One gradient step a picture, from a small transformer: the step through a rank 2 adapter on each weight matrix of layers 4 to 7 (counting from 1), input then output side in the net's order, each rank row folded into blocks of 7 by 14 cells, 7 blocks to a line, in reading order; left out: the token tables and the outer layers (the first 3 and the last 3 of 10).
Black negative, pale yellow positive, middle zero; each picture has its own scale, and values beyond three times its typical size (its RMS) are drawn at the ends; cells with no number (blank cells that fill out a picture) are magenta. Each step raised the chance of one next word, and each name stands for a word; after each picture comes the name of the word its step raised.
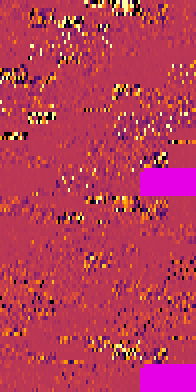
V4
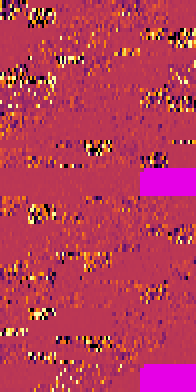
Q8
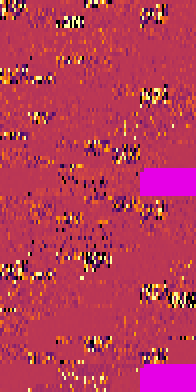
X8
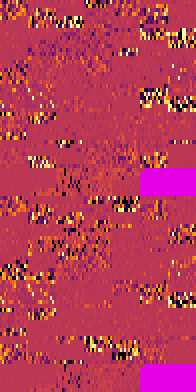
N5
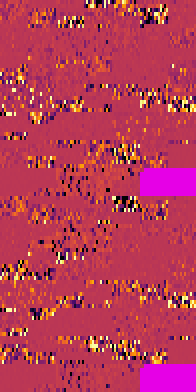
N5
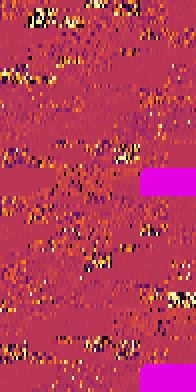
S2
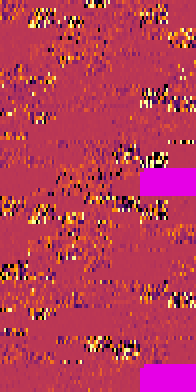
N5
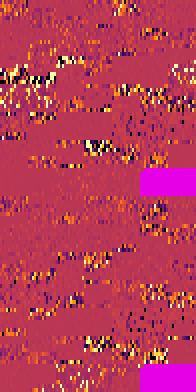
Q8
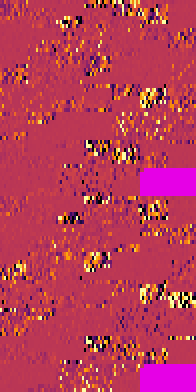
S2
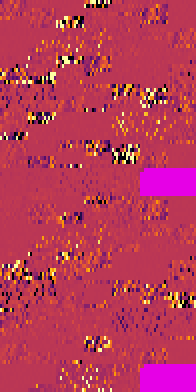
X8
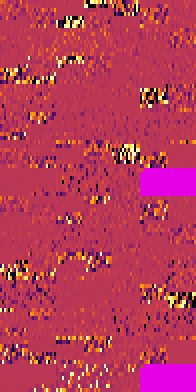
X8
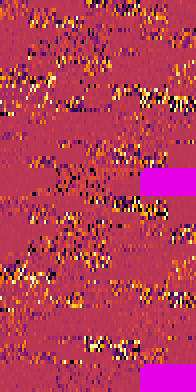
N5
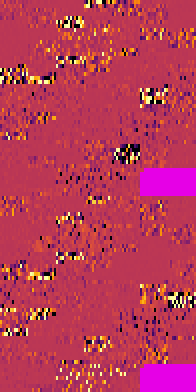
X8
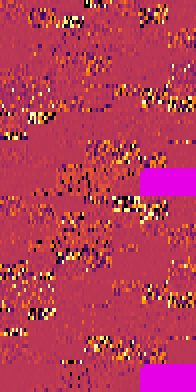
N5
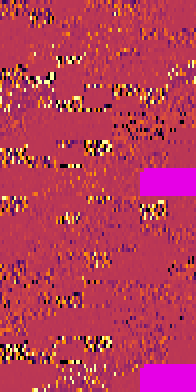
Q8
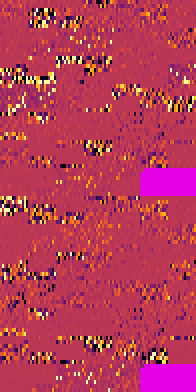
Q8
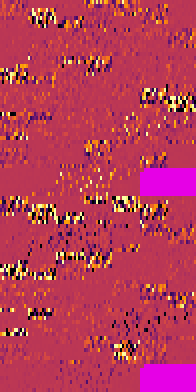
V4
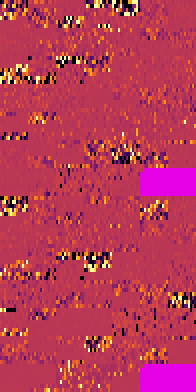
X8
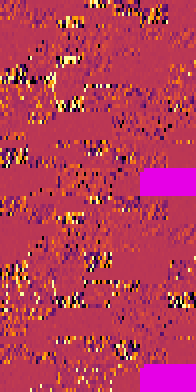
N5
